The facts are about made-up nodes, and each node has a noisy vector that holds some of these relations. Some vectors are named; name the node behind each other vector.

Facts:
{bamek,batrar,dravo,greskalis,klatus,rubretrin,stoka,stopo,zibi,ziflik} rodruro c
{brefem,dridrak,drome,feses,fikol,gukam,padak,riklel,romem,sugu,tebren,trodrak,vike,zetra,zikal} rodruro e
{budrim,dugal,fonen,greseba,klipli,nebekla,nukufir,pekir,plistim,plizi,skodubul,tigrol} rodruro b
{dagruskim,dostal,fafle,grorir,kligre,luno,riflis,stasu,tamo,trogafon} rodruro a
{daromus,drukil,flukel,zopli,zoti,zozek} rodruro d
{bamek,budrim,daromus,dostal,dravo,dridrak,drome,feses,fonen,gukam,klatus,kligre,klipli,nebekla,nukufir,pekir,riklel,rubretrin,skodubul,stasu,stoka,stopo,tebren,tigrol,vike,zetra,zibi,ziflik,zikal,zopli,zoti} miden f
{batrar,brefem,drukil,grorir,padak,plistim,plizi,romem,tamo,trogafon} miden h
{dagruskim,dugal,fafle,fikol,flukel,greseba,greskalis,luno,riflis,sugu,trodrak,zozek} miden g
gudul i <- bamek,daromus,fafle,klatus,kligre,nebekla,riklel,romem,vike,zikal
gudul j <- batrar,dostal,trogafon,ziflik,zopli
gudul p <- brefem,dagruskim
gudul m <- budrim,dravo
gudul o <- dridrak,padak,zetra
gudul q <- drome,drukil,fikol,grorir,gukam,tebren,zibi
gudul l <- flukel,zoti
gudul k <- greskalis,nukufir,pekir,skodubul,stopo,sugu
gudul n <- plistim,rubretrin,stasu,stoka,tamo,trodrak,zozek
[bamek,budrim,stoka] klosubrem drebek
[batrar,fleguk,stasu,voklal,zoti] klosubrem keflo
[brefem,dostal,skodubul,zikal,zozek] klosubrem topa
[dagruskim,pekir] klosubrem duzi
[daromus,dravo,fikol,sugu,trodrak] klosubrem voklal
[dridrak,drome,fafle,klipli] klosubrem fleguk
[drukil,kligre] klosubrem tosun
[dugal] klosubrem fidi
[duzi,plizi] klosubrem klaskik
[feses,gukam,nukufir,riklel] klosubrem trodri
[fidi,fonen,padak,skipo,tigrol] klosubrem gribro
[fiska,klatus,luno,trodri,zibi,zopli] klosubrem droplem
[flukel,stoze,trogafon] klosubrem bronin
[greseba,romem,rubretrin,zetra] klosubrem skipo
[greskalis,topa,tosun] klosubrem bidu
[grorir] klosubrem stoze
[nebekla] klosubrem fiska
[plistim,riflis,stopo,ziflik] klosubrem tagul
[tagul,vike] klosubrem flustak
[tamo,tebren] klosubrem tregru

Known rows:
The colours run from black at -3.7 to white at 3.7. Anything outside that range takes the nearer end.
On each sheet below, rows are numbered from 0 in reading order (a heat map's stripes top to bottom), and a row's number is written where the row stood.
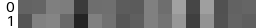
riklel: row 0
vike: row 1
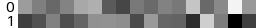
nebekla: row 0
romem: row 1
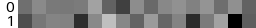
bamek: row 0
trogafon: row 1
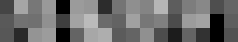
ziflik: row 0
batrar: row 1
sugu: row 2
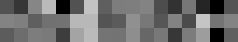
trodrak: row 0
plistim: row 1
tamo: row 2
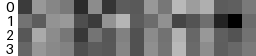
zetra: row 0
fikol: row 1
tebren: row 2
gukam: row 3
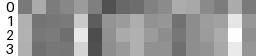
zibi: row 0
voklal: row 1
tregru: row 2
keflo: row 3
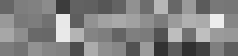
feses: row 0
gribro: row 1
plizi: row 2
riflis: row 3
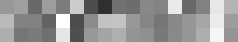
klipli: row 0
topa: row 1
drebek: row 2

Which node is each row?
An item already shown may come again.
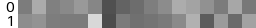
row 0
zibi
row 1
skodubul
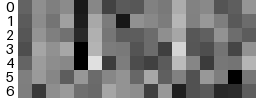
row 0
dridrak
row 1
stoka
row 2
stopo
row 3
zopli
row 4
zoti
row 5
brefem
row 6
fafle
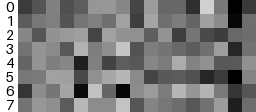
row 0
romem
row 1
padak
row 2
luno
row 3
grorir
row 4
dridrak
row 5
zozek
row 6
rubretrin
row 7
grorir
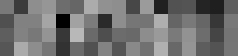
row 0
fafle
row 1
stasu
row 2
dravo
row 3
tebren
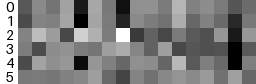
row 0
stoka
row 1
stasu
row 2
drukil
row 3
greskalis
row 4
dostal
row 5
klatus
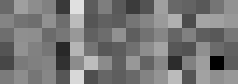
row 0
daromus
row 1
nukufir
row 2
kligre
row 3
stopo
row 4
trogafon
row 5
pekir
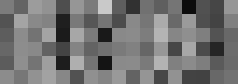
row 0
flukel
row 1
drome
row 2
stoka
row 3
zikal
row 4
stoka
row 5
dagruskim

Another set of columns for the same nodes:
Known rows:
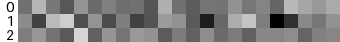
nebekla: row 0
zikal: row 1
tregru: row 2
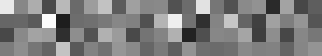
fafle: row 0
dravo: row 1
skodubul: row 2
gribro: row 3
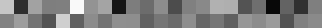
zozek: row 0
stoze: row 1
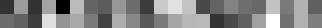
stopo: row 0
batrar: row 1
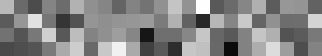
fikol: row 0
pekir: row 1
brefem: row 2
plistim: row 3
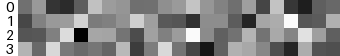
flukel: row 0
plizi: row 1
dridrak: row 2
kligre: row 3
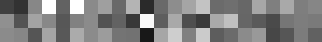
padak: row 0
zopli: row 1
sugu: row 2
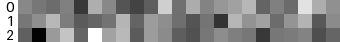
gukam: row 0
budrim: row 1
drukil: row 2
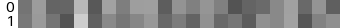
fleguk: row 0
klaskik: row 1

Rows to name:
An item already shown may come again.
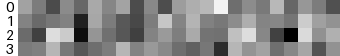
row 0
trodrak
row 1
tebren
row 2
zetra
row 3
budrim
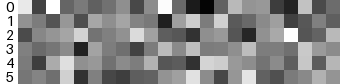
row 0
dostal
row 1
sugu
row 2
plizi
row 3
tebren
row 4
romem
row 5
rubretrin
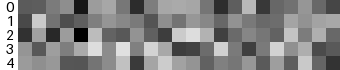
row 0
daromus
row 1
nukufir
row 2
stopo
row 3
grorir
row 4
stasu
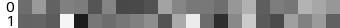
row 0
feses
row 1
dravo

